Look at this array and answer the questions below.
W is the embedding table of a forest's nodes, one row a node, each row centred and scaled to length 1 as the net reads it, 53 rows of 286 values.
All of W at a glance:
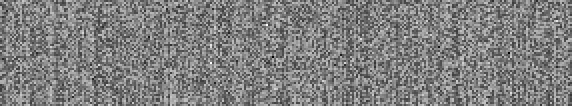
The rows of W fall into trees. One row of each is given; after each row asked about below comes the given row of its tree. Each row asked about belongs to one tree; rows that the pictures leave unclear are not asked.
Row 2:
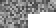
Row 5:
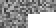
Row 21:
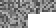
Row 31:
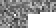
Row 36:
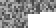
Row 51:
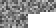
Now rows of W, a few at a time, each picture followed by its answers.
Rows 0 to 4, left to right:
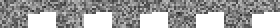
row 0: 31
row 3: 51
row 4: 5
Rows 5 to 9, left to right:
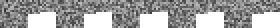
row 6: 51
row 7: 36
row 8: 2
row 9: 5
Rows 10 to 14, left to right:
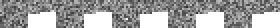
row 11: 2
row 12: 36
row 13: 2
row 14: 21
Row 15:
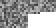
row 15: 51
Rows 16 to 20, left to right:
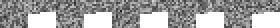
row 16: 51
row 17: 21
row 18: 51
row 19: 2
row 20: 2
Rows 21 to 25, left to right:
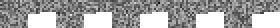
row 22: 31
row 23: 2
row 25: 51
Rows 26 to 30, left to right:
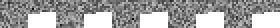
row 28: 51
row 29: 2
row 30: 5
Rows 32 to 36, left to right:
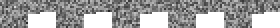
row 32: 31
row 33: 5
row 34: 51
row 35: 21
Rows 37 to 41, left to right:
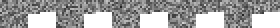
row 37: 51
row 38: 2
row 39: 21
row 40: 36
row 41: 36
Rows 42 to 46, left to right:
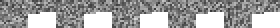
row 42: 21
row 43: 2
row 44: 2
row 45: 21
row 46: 51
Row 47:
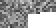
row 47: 21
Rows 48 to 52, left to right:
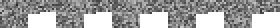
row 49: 21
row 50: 21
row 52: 21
